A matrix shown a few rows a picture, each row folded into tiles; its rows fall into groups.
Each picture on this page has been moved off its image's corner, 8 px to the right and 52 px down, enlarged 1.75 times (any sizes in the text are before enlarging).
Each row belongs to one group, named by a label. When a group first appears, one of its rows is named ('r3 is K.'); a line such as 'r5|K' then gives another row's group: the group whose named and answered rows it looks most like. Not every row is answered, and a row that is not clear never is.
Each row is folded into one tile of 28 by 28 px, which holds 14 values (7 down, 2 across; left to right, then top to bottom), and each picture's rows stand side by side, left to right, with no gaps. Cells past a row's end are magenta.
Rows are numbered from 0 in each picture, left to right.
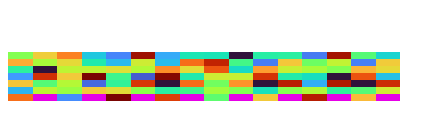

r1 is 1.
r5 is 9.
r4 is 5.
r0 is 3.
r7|9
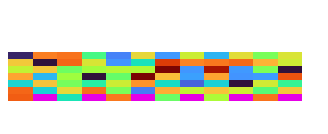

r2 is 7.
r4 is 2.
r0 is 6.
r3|2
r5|3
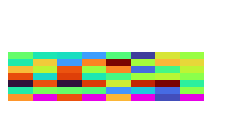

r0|9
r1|9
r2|5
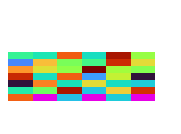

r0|9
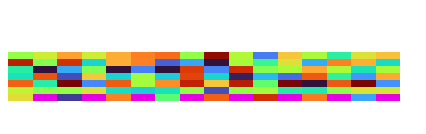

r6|9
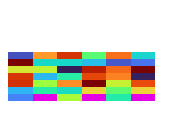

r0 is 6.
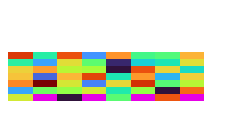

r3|3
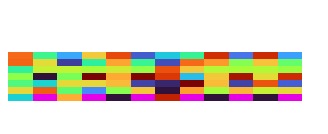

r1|7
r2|1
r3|9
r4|1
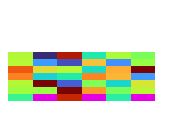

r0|5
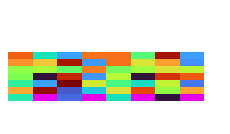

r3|1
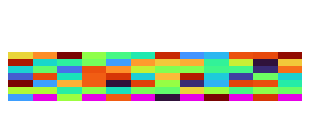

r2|9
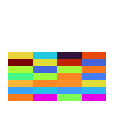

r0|5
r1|6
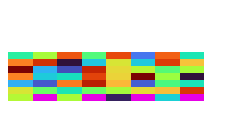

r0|2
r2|1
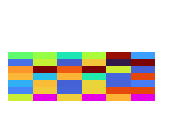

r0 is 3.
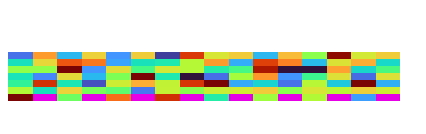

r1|2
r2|7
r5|2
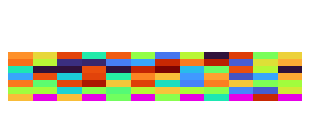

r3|2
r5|3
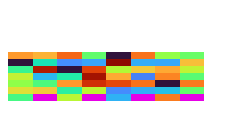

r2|6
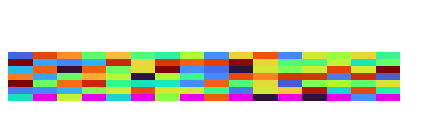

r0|6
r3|2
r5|1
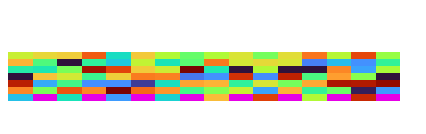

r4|3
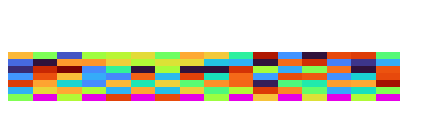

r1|2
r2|3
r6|6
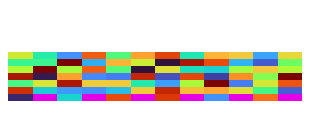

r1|6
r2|3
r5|7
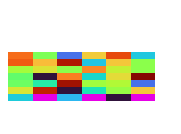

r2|1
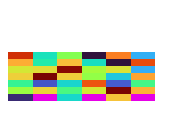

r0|1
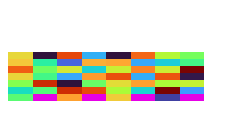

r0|5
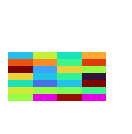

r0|2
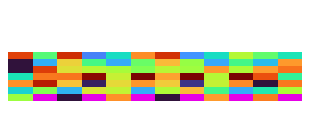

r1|1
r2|7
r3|1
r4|7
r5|9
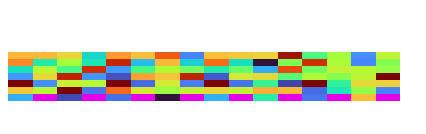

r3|1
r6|6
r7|7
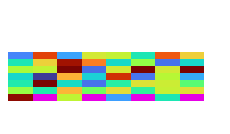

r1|2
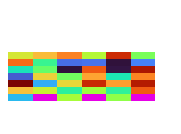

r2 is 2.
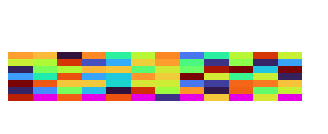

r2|3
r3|1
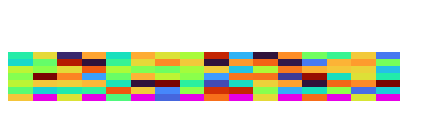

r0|7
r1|6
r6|9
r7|5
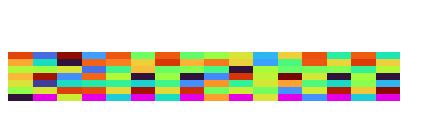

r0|1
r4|3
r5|7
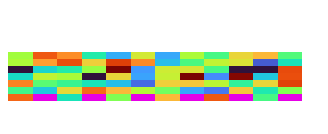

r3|7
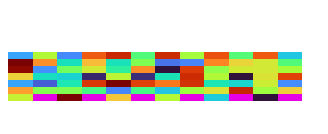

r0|2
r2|5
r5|1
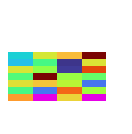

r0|7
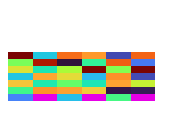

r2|6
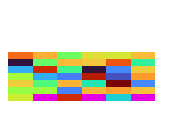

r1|3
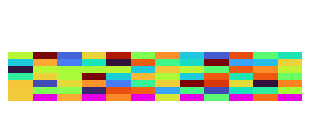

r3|5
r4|6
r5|9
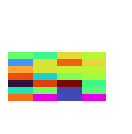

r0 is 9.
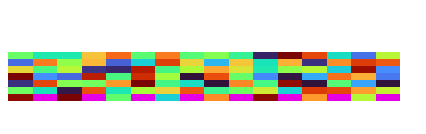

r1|3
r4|9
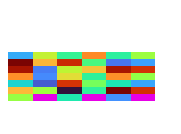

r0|2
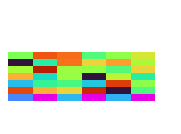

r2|6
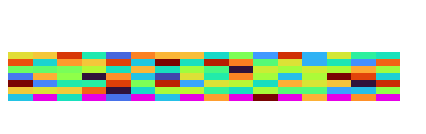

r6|7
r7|9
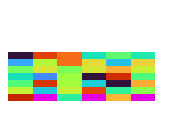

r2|9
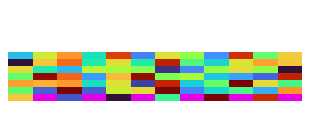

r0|7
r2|1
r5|3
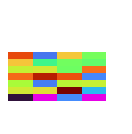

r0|1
